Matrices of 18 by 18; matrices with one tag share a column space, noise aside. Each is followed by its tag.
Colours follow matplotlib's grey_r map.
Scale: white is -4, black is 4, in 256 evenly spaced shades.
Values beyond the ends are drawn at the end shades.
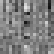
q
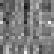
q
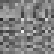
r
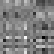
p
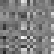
p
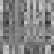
q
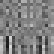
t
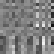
t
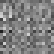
r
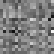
r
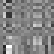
t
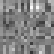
q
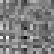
p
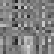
t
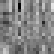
q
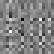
r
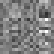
r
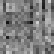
q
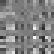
p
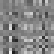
p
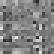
p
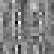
q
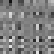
p
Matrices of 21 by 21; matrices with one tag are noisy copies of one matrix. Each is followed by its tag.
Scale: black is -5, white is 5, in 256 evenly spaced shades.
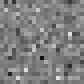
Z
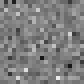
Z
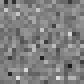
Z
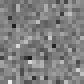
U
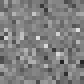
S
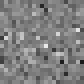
S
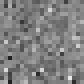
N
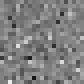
U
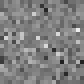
S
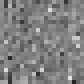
N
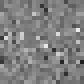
S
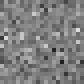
S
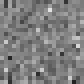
N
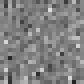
N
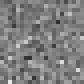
U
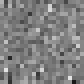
N
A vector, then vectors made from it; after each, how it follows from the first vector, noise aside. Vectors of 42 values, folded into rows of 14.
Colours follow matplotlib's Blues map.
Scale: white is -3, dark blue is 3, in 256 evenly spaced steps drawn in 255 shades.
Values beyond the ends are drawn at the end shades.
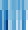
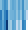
copied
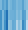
shrunk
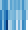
copied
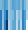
copied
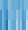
shrunk
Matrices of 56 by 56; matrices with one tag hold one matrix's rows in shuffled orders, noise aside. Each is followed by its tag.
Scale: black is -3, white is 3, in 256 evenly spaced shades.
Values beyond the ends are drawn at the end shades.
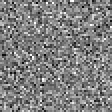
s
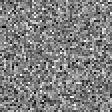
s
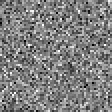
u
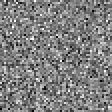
u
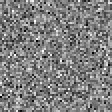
u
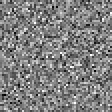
s
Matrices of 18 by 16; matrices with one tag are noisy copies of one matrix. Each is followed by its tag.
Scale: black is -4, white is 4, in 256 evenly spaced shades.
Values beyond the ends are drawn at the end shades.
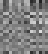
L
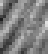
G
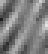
G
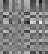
L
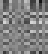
L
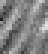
G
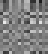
L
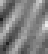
G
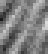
G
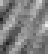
G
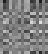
L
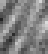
G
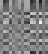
L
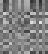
L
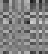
L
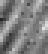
G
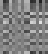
L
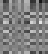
L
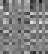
L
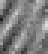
G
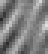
G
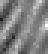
G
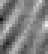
G
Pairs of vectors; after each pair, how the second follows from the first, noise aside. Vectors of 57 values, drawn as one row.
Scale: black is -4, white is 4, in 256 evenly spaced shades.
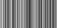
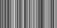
wrapped around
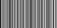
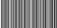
negated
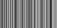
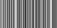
negated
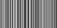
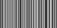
wrapped around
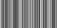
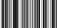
scaled up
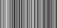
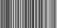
negated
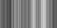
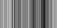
negated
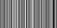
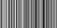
wrapped around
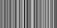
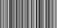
wrapped around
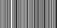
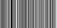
negated
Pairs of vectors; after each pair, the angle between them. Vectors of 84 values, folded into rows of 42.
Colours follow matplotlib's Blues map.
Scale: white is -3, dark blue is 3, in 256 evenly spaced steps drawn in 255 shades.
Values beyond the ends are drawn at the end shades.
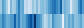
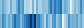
nearly parallel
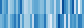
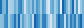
nearly parallel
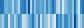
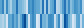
orthogonal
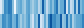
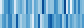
nearly parallel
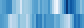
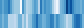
nearly parallel
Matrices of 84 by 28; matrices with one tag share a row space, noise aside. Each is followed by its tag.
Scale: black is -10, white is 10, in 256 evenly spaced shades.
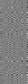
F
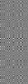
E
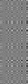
F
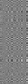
F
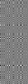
E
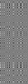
E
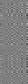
F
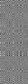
E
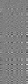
F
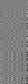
F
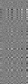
F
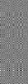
E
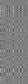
E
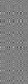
E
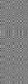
E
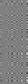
F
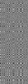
E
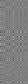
E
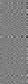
F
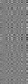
F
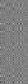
E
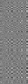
F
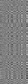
F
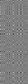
E
